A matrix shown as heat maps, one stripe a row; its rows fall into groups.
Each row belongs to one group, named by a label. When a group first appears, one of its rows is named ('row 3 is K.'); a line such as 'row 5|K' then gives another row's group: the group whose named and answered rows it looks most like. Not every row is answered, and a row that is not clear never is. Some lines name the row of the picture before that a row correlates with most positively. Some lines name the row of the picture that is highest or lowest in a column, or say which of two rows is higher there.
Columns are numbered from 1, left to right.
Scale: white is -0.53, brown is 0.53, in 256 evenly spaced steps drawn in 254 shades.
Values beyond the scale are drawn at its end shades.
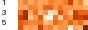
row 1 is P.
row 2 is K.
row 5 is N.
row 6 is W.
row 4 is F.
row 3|F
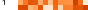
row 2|F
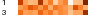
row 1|W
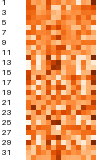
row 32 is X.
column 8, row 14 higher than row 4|No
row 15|W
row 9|F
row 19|W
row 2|F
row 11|X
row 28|X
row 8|K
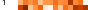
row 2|F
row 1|P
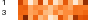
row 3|F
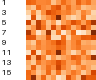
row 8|F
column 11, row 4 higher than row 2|No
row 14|X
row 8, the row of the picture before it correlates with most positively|3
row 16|F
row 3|X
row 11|X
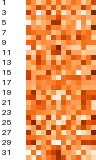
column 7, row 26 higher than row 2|Yes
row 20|F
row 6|W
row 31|X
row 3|W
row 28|N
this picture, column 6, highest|5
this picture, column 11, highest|8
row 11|K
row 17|K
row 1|W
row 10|X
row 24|W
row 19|F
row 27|W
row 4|X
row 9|F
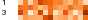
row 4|X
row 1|X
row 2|N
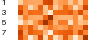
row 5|X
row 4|X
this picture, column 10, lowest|4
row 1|X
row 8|W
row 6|N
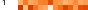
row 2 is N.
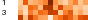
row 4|N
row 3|K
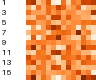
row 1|F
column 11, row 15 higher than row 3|Yes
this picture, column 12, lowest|2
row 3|W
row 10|F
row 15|P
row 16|F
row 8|X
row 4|K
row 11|K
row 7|P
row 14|K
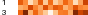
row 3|F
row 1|W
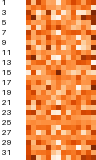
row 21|N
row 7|N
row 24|K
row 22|K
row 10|W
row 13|P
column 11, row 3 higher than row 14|No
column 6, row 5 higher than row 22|No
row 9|K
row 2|P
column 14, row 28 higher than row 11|Yes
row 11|P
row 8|W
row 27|W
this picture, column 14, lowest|13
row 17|N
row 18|W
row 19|F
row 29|N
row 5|W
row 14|W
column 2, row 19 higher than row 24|Yes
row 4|F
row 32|F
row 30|W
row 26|N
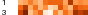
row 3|F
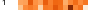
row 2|P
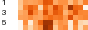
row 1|X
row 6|X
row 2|P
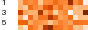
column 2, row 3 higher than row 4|Yes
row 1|P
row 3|W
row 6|K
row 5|F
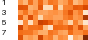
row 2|F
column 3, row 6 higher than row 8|Yes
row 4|N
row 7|N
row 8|W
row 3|P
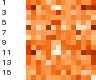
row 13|N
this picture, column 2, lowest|15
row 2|F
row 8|X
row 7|P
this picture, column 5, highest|6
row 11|F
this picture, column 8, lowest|6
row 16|P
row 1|N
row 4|P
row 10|N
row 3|X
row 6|W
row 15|K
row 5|X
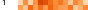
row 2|K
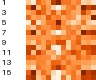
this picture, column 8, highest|9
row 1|K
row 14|K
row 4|W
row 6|K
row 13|K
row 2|F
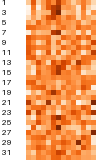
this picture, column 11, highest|29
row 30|P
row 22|P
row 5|K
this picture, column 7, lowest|23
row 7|X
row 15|K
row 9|W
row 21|W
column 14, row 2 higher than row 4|No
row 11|W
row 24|K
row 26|X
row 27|W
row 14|K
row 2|X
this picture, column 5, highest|21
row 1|X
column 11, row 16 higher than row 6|No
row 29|P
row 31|K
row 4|X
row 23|N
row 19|X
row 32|K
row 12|F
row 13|P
